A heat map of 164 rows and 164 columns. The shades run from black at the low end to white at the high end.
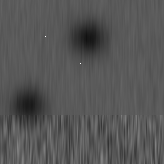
The top part is calmer, up to a seam about 70% of the way down. There are two dips. There are two isolated cells, each far higher than the cells round it. The values are skewed, with a long tail toward low values.
